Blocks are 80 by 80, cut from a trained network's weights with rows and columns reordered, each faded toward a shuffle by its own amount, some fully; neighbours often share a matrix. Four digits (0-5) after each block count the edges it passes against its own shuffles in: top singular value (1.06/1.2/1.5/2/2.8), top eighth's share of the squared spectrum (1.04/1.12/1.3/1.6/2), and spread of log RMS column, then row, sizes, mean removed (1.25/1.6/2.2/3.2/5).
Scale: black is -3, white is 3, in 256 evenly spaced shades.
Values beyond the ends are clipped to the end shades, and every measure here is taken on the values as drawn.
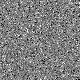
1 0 0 0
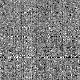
3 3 0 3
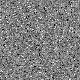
0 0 0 0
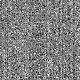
3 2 0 2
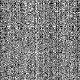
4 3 1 3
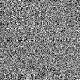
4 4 1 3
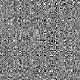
3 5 3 3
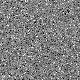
0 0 0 0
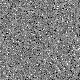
0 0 0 0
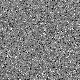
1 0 0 0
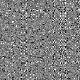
4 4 3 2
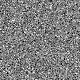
0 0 0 0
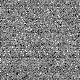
2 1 1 0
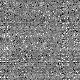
3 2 2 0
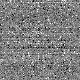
3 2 2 0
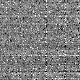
3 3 2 1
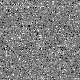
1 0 0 0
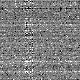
4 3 3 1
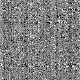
3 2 0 2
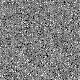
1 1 0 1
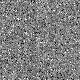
1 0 0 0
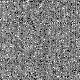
2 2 0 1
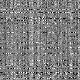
4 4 0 4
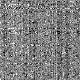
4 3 0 3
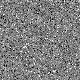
0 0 0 0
